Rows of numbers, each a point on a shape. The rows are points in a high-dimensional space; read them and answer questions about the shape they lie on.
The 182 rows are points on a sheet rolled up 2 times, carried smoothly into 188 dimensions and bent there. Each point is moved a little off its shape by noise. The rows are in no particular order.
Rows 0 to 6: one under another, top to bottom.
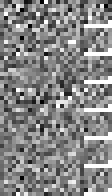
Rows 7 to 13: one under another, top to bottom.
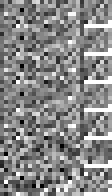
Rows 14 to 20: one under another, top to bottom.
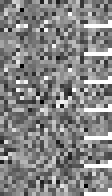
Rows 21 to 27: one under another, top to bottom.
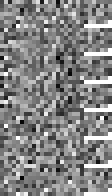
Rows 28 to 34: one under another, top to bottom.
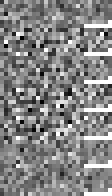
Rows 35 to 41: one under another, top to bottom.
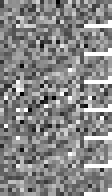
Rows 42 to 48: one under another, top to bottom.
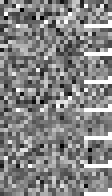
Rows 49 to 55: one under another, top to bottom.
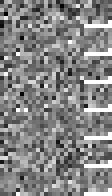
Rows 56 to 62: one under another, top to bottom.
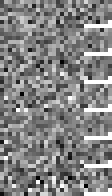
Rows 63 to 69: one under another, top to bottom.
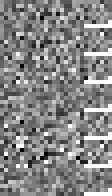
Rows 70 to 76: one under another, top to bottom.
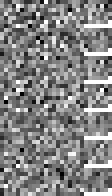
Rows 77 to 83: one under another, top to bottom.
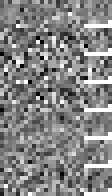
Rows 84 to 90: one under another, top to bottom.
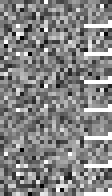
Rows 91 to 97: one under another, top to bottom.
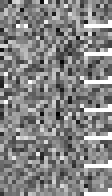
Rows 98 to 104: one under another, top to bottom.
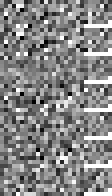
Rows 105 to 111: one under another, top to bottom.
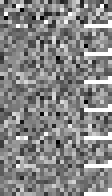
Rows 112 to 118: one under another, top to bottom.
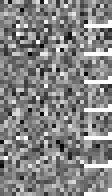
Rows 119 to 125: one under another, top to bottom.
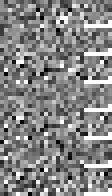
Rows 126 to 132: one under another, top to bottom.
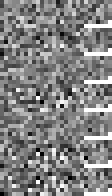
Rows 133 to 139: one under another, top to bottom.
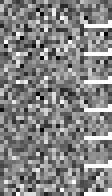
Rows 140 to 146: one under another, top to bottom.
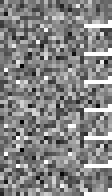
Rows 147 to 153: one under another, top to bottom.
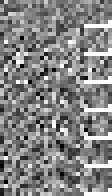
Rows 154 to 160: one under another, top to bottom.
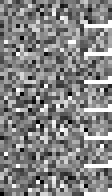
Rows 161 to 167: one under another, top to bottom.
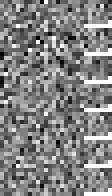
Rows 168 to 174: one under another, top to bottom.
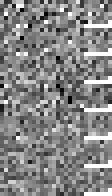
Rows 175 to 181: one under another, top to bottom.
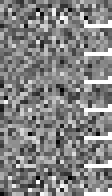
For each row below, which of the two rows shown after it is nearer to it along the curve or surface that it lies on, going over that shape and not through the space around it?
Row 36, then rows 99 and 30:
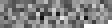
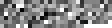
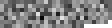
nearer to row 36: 30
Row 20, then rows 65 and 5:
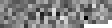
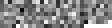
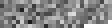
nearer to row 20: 5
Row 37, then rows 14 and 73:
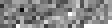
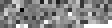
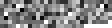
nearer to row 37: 14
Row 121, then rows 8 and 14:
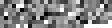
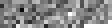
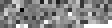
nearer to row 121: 14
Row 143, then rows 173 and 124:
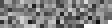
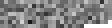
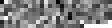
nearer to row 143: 124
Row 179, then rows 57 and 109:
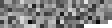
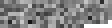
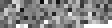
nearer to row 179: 109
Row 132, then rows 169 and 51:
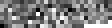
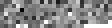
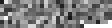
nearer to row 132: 51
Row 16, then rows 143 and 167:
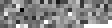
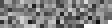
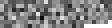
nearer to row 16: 167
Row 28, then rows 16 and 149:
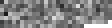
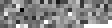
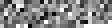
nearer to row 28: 16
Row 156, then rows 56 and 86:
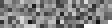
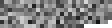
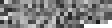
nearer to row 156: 56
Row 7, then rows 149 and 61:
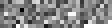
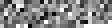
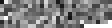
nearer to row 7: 61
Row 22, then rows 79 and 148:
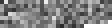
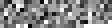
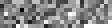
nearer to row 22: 148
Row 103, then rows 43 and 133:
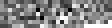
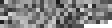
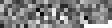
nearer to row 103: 133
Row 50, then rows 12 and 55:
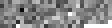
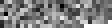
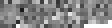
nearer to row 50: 55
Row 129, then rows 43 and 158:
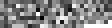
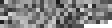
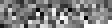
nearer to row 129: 158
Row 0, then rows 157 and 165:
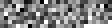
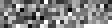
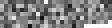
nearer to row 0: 157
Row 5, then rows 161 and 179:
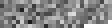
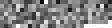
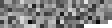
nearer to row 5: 161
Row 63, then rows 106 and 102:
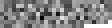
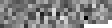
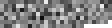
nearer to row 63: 102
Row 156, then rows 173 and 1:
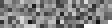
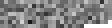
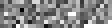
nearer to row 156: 1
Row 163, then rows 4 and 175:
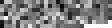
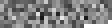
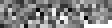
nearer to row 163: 175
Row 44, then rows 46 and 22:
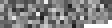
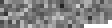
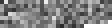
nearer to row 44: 46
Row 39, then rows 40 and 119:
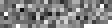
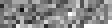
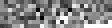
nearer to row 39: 40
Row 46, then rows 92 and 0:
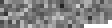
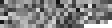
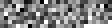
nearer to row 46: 92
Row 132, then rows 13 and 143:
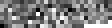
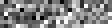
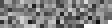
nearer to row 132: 13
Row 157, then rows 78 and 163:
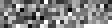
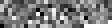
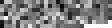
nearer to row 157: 78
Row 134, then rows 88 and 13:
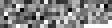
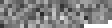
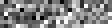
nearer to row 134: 13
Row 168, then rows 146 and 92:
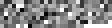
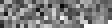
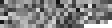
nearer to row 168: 146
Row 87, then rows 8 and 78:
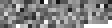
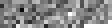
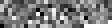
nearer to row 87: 8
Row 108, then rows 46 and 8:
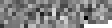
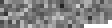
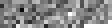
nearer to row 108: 46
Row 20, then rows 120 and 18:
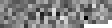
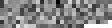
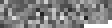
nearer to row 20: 18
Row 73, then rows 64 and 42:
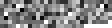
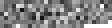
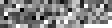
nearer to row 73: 42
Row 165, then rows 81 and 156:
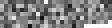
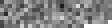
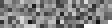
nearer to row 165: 81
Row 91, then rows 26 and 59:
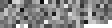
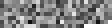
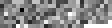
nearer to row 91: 59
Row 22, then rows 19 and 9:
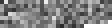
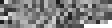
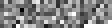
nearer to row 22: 9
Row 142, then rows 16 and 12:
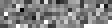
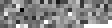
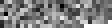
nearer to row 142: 16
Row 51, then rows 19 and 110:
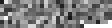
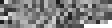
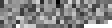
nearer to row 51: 19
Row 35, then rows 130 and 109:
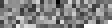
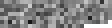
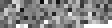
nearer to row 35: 109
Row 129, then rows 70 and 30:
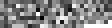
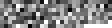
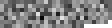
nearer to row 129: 70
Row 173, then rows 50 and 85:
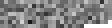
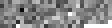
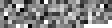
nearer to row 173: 50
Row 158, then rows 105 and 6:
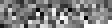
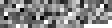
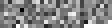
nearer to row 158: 105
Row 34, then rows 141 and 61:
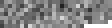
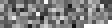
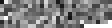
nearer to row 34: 141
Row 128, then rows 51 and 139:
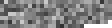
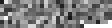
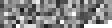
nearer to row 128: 139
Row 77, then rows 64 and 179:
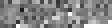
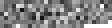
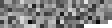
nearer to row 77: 64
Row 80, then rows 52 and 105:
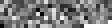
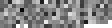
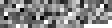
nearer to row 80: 105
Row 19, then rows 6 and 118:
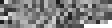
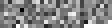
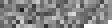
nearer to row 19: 6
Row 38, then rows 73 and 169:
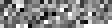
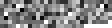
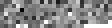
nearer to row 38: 73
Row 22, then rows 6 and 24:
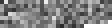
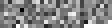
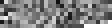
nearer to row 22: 6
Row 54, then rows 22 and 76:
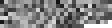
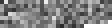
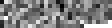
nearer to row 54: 76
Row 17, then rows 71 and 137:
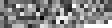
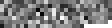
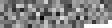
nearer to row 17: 71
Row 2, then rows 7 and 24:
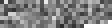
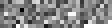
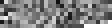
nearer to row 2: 7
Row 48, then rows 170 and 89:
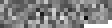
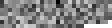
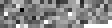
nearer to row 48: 89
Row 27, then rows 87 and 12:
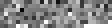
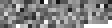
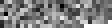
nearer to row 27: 87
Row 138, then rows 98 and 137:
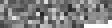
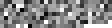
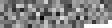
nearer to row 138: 137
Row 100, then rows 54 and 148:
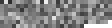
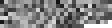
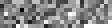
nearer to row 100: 148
